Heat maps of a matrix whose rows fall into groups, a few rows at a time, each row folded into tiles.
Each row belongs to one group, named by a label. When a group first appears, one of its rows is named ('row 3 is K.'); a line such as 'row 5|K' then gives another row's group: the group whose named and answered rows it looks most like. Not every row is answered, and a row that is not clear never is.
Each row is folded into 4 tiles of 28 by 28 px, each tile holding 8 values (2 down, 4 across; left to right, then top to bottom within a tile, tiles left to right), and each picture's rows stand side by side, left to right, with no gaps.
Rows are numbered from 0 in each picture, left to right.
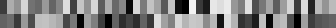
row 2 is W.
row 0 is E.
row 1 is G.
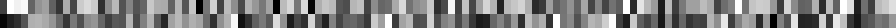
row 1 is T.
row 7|W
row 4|T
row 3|E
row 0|E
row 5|E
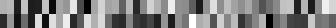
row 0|W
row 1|T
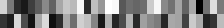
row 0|T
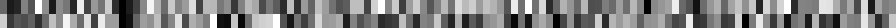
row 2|E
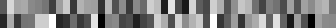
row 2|E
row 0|E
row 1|G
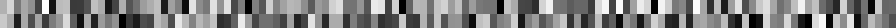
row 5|G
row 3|G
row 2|T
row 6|E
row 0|W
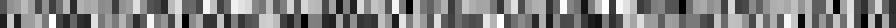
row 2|E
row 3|G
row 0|E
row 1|W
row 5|T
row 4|E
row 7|W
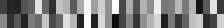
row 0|G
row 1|T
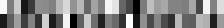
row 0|T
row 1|T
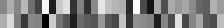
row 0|W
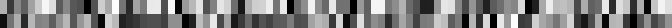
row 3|G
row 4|W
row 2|G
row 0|T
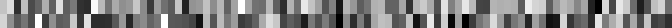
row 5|W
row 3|E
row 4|E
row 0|W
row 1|E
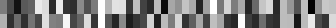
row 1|W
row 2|T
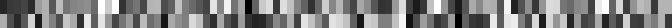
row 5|G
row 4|G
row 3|W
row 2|T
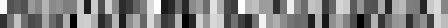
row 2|E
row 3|W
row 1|G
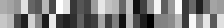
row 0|W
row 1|T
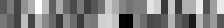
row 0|G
